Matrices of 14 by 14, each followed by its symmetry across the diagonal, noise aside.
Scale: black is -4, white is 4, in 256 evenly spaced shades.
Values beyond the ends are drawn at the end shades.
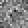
symmetric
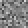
neither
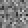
neither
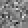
antisymmetric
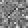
symmetric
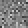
antisymmetric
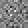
symmetric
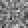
antisymmetric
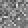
symmetric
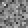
symmetric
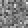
neither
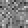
antisymmetric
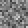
symmetric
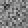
symmetric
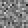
antisymmetric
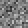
symmetric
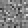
antisymmetric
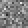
neither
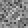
symmetric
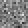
neither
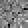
symmetric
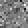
neither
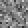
antisymmetric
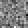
antisymmetric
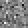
antisymmetric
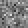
antisymmetric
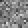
neither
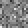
neither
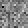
neither
